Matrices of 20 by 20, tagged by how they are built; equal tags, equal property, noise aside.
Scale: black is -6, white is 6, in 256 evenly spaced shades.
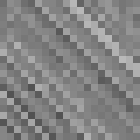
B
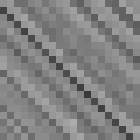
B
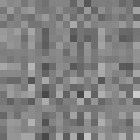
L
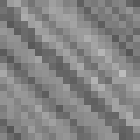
B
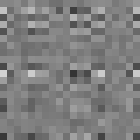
L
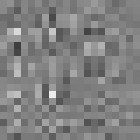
L
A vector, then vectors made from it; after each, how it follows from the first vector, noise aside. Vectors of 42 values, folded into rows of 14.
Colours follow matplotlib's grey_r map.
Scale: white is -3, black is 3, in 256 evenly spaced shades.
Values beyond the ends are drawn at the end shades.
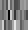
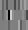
partly zeroed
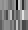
wrapped around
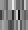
reversed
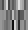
wrapped around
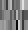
wrapped around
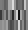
reversed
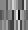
reversed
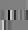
partly zeroed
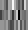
reversed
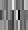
reversed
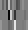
partly zeroed
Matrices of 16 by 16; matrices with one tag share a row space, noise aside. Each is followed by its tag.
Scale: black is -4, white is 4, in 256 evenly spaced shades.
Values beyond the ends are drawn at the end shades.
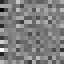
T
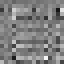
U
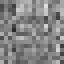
U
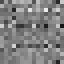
U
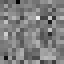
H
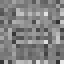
U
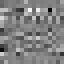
T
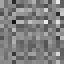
U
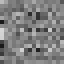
T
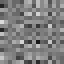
T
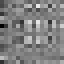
T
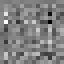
H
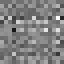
U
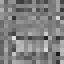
U
